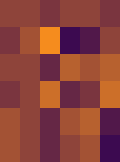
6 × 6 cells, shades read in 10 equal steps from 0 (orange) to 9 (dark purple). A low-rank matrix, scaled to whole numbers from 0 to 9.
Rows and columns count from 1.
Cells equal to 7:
4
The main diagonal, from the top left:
5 4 7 7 3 9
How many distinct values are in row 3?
4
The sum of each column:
30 29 29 33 30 33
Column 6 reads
6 5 3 2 8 9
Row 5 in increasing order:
3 4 4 5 7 8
